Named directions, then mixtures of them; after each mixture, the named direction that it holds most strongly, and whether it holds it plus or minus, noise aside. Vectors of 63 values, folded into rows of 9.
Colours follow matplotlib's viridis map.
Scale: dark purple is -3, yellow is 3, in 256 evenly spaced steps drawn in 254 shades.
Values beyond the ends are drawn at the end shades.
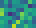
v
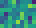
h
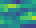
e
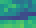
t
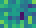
h, minus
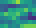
e, minus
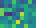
v, plus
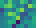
v, minus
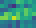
t, minus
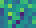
v, minus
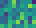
h, plus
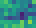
t, plus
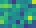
h, minus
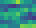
e, minus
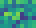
v, minus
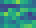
e, minus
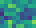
v, minus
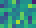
h, plus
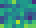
h, plus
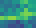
t, minus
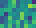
h, plus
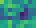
t, plus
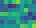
e, minus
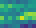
e, plus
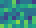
h, plus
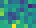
v, plus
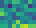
v, plus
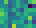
v, plus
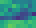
t, plus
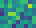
v, minus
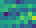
e, plus
